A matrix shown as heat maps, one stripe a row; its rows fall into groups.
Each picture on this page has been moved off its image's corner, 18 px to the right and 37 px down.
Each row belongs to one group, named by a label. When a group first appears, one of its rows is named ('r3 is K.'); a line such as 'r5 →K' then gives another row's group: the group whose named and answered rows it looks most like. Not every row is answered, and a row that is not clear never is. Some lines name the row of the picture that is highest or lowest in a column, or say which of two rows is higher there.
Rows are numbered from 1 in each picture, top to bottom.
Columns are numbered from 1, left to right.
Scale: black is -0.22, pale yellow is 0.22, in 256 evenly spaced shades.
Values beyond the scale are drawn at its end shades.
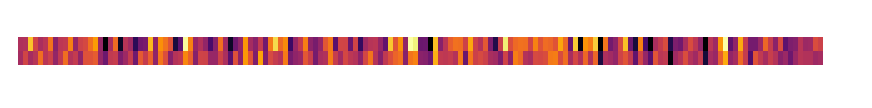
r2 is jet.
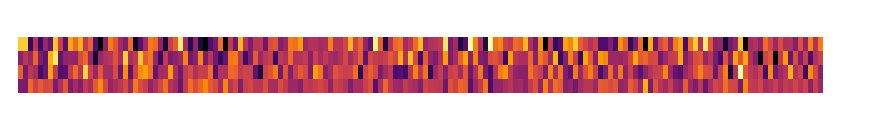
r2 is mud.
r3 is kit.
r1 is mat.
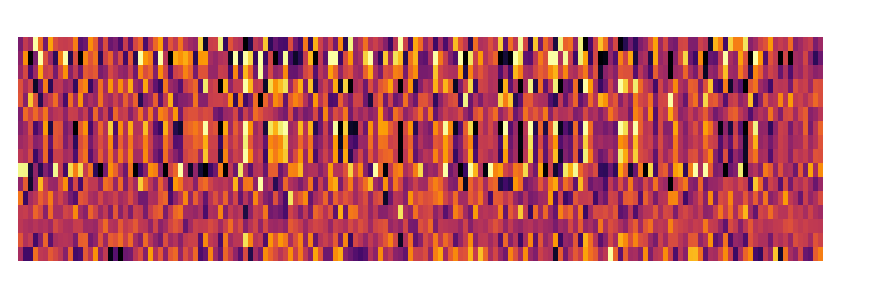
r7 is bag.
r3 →jet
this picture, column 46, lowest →1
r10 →mat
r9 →bag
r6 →mud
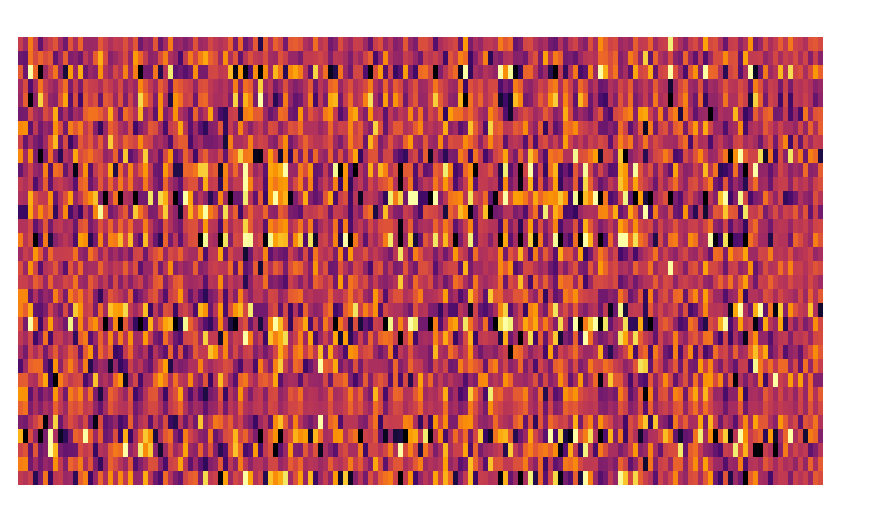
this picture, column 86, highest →10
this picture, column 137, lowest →21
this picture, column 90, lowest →5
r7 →mat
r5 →jet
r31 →mat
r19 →mat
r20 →kit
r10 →bag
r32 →bag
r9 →kit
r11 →bag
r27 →mat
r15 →bag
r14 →bag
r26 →mat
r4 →jet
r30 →mud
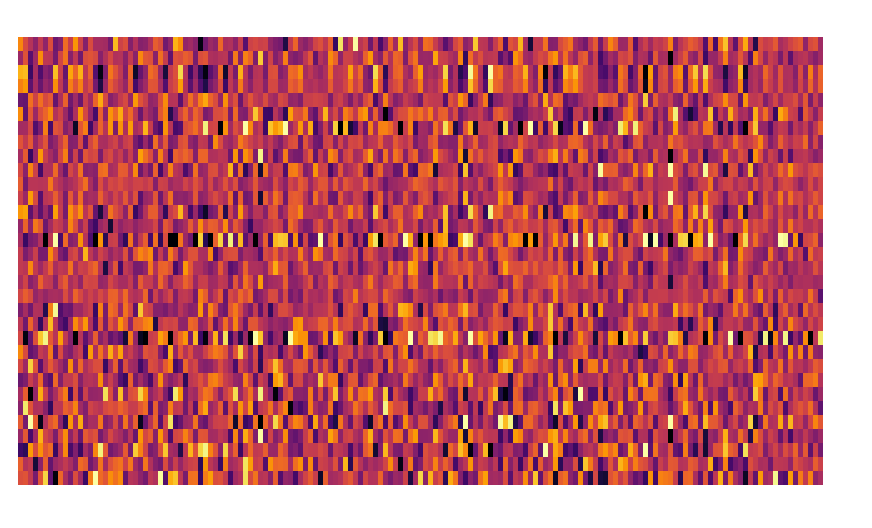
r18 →jet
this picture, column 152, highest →32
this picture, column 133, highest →15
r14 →mud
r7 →bag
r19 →kit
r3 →mat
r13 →mat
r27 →kit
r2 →jet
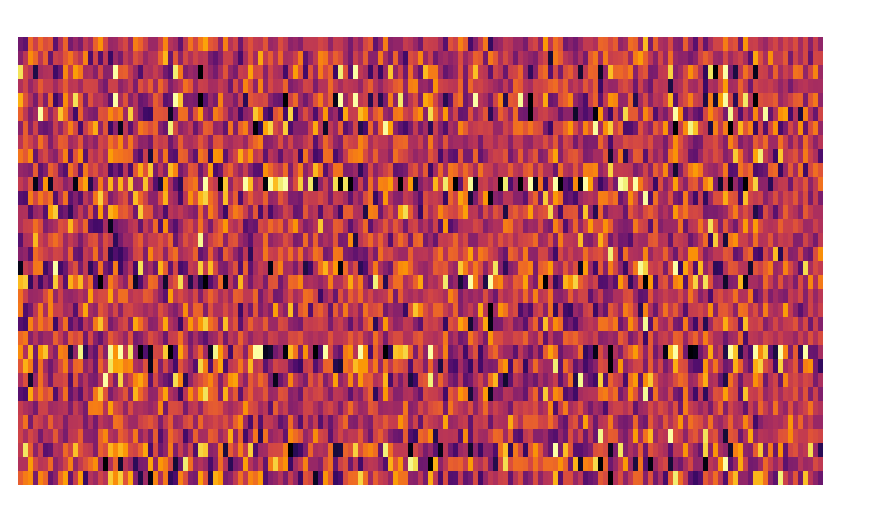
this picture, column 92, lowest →11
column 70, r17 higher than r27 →No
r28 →mud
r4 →jet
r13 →mud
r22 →mat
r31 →jet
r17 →mud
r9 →kit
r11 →bag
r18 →mat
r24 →kit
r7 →kit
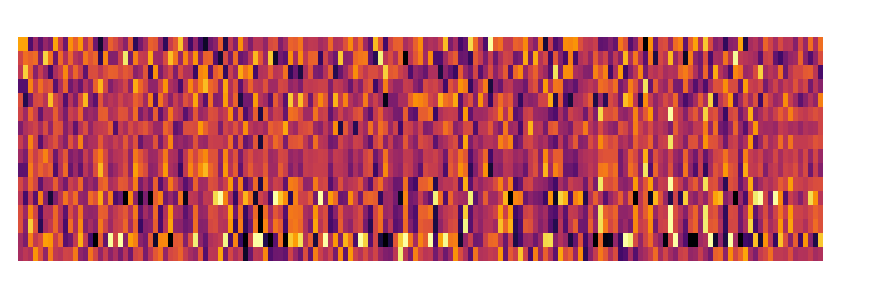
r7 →bag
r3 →kit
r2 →mud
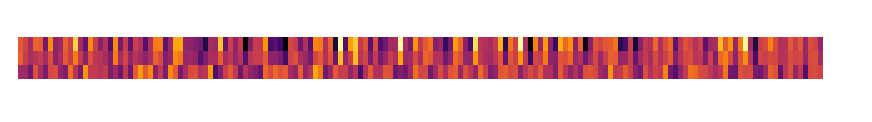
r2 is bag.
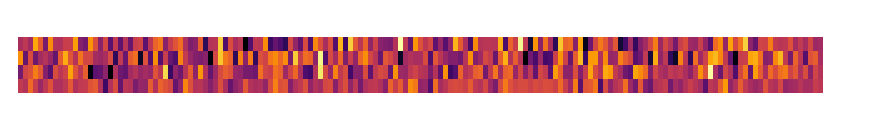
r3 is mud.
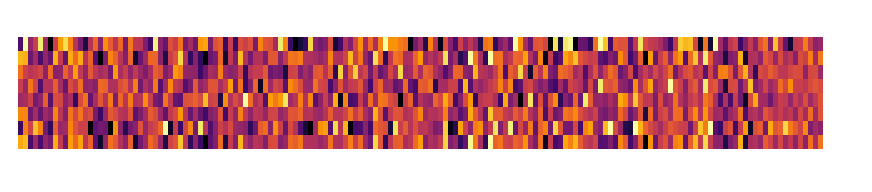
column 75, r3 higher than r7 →Yes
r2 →mat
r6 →mat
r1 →kit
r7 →mud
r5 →bag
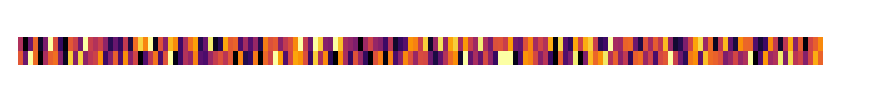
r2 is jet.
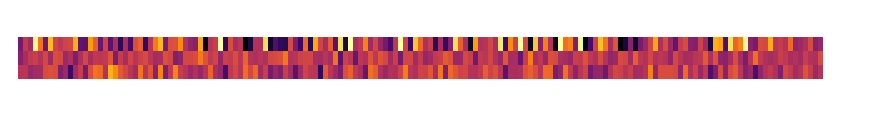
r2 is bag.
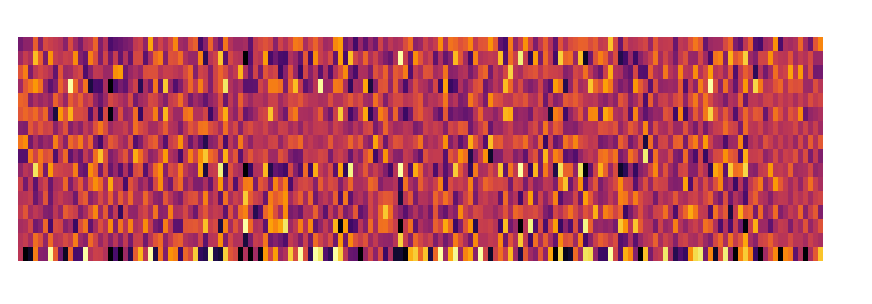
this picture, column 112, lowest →9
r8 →mat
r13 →kit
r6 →mud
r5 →mat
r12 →bag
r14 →bag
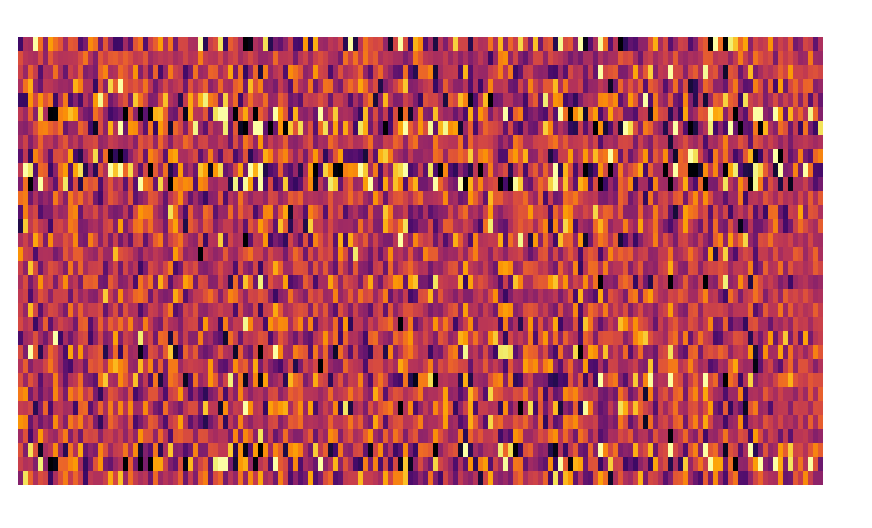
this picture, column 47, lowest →1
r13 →kit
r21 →bag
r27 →bag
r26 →mat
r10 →kit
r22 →mud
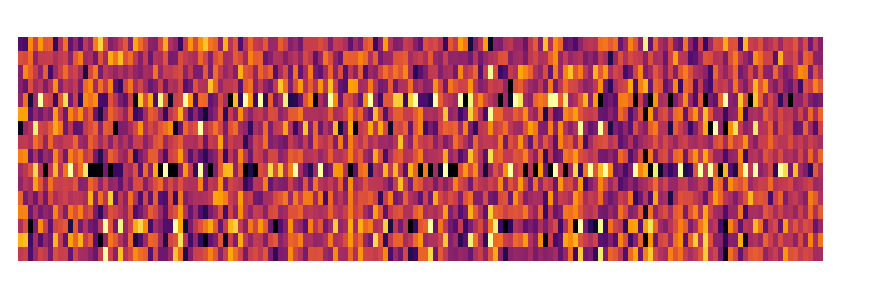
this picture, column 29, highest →5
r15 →mat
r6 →mat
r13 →mat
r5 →jet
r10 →mud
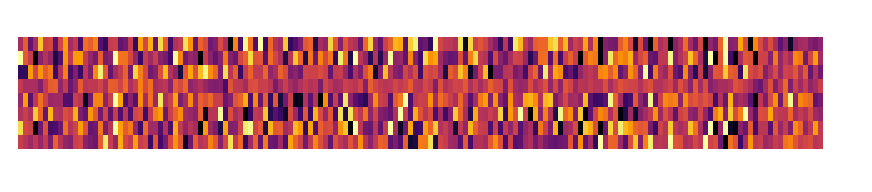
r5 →mud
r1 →jet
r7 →bag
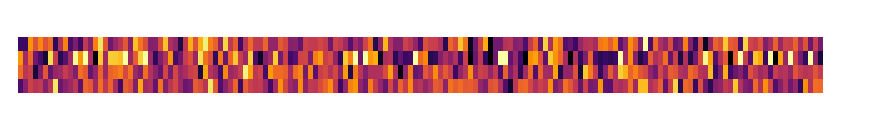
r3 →bag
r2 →kit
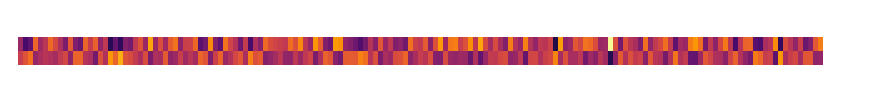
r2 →kit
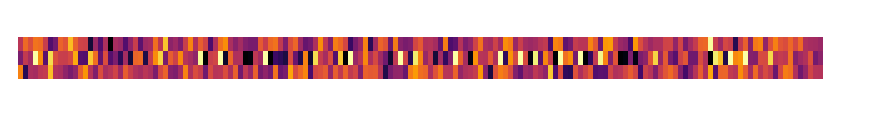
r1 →mud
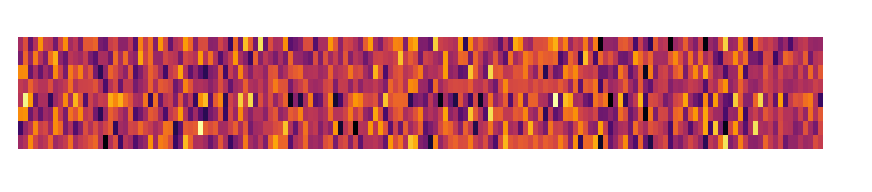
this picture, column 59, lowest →2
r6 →mat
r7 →bag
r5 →kit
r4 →jet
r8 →jet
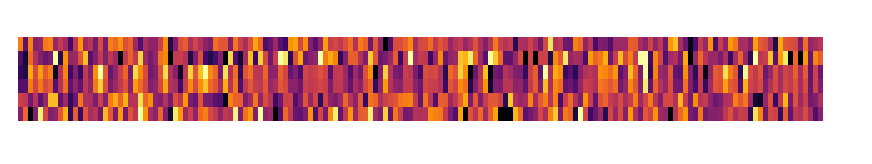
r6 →jet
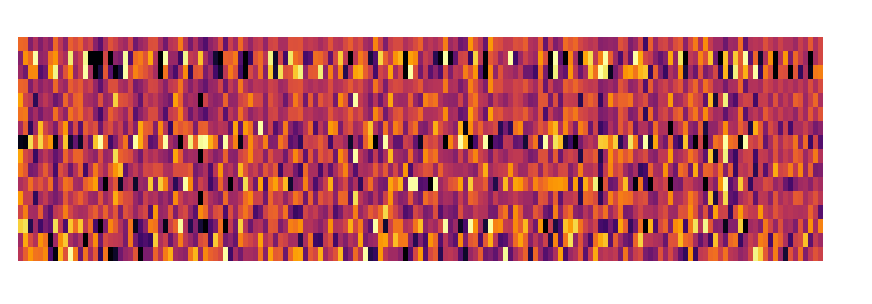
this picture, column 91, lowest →8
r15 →kit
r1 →mat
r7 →jet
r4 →mat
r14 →mat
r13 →kit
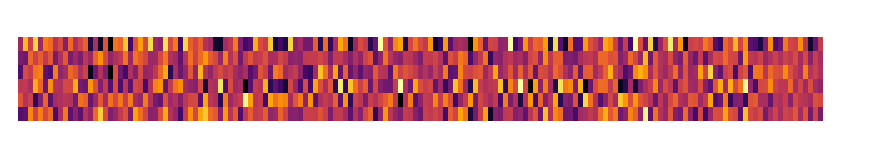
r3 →mud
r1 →mud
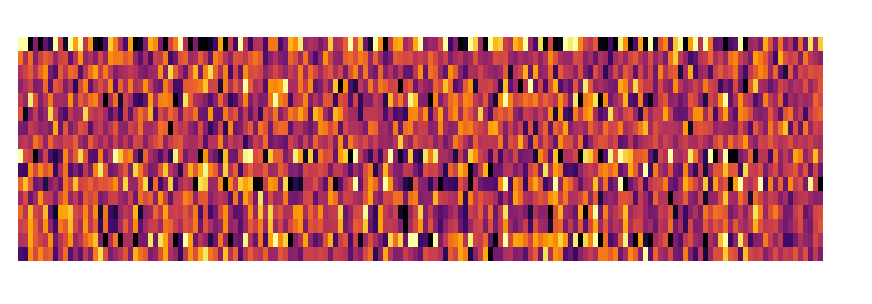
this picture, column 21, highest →9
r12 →jet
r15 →jet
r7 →mud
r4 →bag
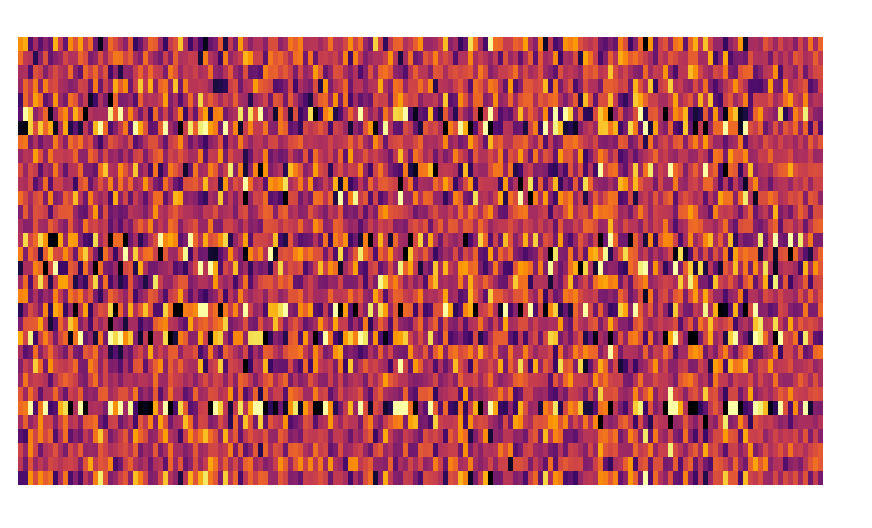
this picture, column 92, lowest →20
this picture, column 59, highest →6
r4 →mud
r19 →mat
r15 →mud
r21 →mud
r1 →mat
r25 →kit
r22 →kit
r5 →mud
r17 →mud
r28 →jet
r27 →kit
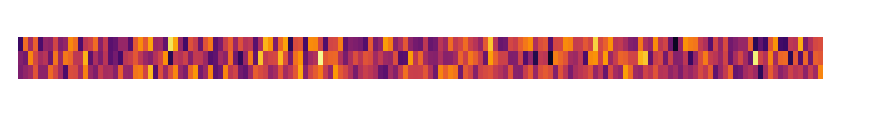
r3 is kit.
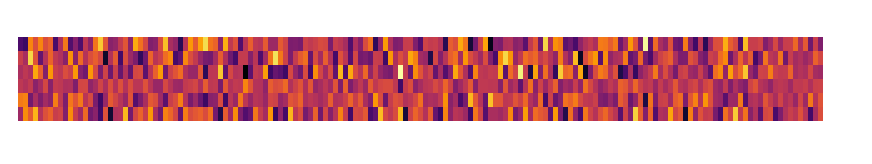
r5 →mat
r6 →mud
